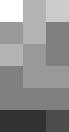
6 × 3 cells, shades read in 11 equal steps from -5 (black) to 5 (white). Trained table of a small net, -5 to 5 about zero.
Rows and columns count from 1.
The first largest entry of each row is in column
1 2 1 2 1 3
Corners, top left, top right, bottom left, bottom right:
5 3 -3 -2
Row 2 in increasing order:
0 1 2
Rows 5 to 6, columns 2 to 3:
0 0 / -3 -2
